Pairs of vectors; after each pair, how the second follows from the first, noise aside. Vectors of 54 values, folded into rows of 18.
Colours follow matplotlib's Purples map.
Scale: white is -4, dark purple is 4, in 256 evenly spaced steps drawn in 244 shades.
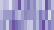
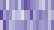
wrapped around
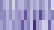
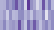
wrapped around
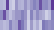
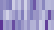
reversed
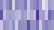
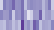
wrapped around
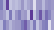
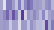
reversed
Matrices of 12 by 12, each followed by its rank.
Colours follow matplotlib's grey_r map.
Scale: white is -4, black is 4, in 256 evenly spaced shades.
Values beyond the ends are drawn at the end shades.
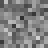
full rank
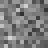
full rank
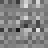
two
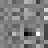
two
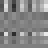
one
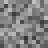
full rank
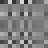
one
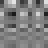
one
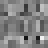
two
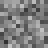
full rank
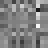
two
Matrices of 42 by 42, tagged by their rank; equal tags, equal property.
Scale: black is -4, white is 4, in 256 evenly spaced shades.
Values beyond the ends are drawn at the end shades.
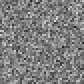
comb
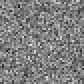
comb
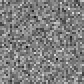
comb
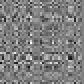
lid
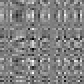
lid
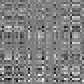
lid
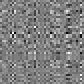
lid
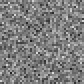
comb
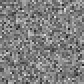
comb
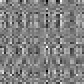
lid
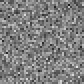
comb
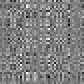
lid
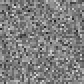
comb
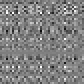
lid
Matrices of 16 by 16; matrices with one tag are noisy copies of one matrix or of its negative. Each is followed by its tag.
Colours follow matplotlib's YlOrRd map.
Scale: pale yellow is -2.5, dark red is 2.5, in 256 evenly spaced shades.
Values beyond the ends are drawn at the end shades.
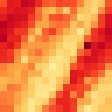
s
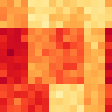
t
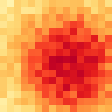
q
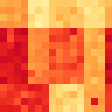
t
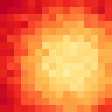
q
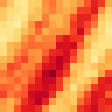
s
